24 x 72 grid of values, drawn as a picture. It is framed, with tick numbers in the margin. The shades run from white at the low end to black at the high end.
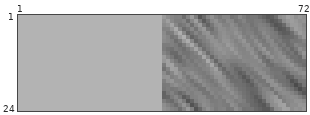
It is made of 1 by 2 panels. Panel 1,1: low, flat. Panel 1,2: middling, slanting down to the right.
